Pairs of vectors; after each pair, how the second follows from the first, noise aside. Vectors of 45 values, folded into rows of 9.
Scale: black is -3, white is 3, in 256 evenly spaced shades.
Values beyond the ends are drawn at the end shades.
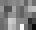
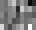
shuffled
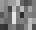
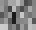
sign-scrambled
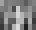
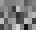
sign-scrambled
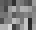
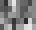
sign-scrambled
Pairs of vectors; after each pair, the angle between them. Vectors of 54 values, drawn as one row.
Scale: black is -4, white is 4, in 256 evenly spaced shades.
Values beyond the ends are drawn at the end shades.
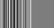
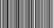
orthogonal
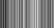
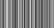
orthogonal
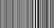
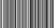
partly aligned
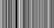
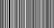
orthogonal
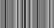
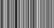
partly opposed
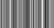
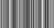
nearly parallel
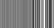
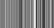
partly opposed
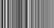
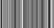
orthogonal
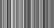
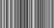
orthogonal
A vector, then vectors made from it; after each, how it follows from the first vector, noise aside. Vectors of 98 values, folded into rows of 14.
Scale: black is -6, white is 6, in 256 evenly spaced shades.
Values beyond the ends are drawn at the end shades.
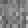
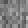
copied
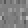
partly zeroed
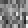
scaled up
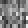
scaled up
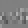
partly zeroed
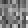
scaled up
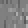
partly zeroed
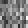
scaled up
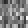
scaled up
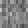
reversed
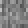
reversed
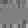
partly zeroed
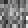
scaled up
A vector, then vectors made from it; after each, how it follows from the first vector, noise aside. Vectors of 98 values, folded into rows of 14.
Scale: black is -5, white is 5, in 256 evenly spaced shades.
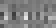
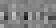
negated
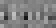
negated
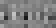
negated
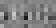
negated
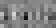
negated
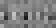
negated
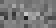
sign-scrambled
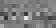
sign-scrambled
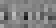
negated
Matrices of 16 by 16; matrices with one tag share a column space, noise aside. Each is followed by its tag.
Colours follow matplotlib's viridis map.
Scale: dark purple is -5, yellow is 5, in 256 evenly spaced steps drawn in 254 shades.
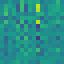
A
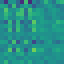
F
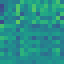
A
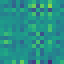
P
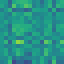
P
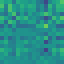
A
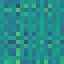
P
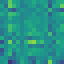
P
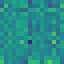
P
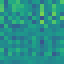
A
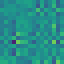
P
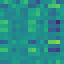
F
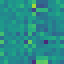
P
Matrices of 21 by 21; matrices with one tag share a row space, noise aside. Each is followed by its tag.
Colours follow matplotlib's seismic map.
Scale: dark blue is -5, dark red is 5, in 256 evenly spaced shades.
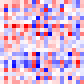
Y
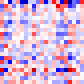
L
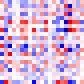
L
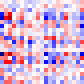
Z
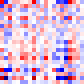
L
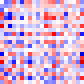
Z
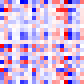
L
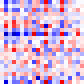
Y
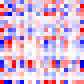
Z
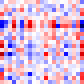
Z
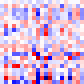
Y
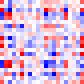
Z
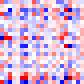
L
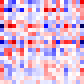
Z
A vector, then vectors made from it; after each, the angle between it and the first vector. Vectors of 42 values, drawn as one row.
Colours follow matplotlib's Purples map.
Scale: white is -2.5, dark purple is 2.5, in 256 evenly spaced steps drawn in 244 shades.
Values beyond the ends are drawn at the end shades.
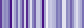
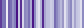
partly aligned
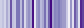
orthogonal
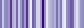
nearly parallel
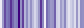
orthogonal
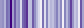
partly aligned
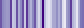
nearly parallel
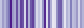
partly aligned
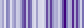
partly opposed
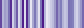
nearly parallel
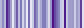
orthogonal
